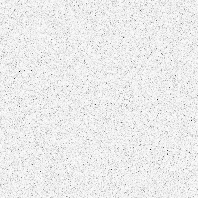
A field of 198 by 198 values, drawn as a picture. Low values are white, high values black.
Histogram: skewed, a long tail of high values. Stripes: none. Grain: fine. Mirror symmetry: none. Slope: none. Average level on the scale: 10%.
